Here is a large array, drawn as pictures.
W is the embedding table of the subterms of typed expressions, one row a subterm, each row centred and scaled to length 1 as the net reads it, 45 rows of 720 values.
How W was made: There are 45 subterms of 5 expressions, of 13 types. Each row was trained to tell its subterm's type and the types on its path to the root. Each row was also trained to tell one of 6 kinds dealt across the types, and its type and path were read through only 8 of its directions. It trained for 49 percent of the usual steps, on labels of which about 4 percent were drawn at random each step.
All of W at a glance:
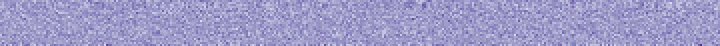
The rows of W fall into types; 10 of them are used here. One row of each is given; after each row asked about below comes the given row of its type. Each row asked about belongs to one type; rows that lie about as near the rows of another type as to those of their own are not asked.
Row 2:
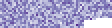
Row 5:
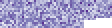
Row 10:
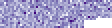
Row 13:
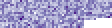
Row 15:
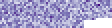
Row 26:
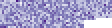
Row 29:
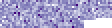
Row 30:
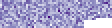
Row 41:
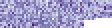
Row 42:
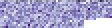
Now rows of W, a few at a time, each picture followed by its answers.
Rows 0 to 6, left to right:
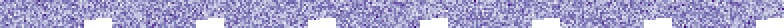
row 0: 29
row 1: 26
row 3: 41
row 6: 41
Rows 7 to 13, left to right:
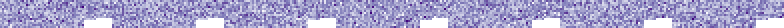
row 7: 2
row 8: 2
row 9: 15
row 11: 42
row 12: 30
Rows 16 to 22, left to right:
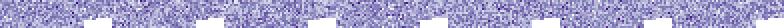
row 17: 10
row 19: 26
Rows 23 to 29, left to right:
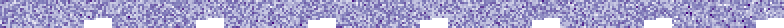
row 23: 15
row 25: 30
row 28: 30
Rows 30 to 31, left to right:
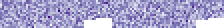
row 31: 10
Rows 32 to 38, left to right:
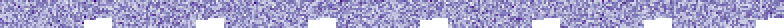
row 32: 10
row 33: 10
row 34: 2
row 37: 2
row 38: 15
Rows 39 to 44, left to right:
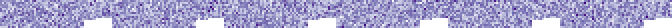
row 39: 41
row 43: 41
